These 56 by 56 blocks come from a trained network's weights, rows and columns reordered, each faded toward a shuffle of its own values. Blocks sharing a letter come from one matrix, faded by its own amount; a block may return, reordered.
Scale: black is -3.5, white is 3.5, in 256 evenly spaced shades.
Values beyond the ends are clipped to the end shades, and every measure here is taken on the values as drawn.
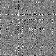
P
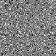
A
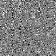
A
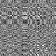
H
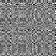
H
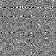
P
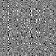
P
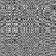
H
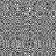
H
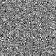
A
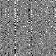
P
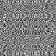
H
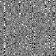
P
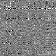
P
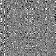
P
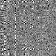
P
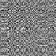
H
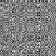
H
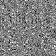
A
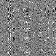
P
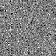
A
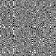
P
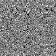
A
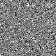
A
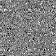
A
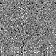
A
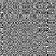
H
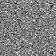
A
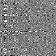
P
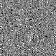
A
